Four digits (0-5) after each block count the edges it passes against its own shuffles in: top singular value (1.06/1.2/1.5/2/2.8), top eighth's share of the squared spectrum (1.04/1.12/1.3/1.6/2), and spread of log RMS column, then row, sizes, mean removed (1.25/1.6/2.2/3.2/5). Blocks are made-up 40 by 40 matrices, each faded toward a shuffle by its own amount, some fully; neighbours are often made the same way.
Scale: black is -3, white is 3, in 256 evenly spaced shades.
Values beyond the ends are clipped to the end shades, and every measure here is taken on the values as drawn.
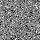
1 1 0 0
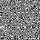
2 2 0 2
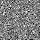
0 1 0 1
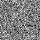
2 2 0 2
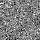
0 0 0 0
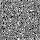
0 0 0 0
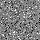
0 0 0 0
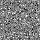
0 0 0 0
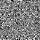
2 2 0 2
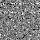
1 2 0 2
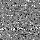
1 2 0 2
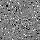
2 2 0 0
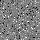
1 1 0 0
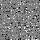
3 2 0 1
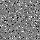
1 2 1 1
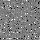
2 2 0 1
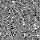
1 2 2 1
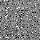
1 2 2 2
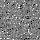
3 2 0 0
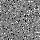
1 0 0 0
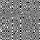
4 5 3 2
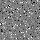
0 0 0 0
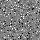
2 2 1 0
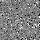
1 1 1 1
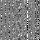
3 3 3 0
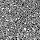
0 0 0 0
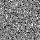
0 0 1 0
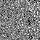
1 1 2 0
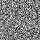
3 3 0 1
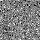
2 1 0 0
